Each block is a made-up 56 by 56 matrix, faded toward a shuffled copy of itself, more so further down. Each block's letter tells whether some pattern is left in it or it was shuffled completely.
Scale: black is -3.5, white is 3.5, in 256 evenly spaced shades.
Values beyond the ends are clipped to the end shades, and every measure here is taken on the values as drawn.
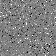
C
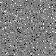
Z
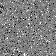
C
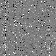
Z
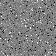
C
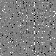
Z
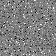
C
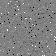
C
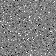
C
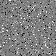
C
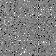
Z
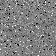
C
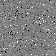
C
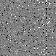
Z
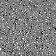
Z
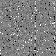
Z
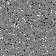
C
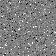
C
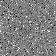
C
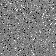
C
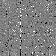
Z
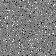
C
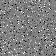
C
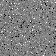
C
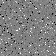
C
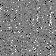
Z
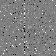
Z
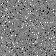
C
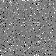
Z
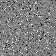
C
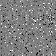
Z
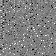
Z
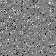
Z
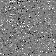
Z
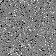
C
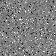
C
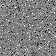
C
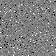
C
